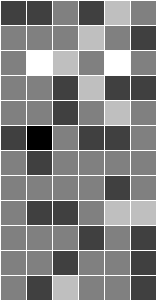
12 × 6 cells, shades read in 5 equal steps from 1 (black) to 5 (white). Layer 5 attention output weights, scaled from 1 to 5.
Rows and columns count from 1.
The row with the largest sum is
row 3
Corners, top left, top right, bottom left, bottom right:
2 3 3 2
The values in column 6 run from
2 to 4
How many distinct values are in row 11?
2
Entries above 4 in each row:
0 0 2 0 0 0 0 0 0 0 0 0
